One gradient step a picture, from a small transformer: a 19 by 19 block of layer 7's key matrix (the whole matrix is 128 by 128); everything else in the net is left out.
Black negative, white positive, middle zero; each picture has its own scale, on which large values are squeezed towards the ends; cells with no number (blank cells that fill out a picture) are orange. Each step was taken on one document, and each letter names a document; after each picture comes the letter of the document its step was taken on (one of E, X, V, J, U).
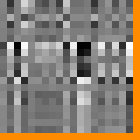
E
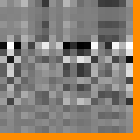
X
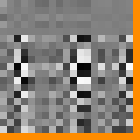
E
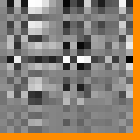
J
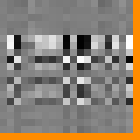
J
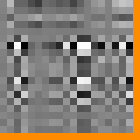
E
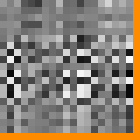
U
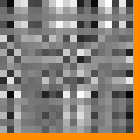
U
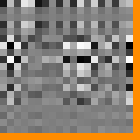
X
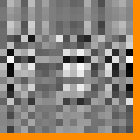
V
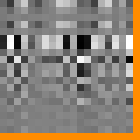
U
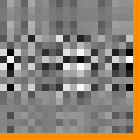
V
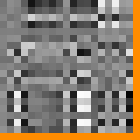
E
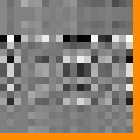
X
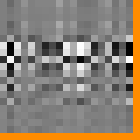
V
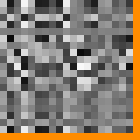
E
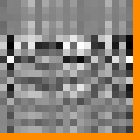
V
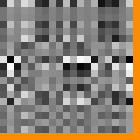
X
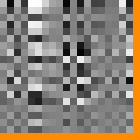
J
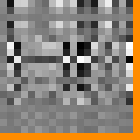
U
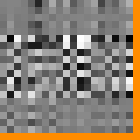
J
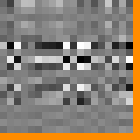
J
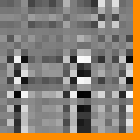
E
